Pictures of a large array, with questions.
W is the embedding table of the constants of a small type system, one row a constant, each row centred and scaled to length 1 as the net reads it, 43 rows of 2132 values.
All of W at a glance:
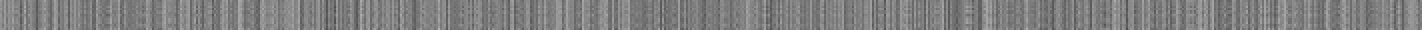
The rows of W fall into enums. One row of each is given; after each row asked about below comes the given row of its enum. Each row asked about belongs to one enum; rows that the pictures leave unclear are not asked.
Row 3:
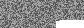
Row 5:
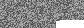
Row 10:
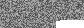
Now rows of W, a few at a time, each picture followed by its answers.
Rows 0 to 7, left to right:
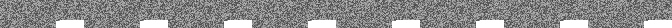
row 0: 3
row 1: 3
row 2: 5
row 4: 10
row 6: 5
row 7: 10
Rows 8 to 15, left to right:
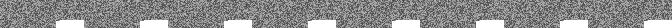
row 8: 3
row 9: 10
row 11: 3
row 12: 3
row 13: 5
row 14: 3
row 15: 3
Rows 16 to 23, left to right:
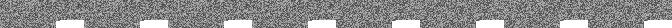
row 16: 10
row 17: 10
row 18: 10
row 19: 10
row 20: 5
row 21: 5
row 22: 3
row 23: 5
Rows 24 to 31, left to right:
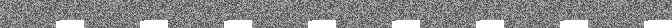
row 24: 3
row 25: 10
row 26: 5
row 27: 10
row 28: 3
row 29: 3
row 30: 3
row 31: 10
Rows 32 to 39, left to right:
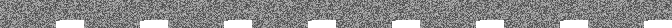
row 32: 3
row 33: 10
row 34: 10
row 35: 3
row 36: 5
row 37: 10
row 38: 5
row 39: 10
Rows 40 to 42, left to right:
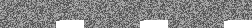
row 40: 5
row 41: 3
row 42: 3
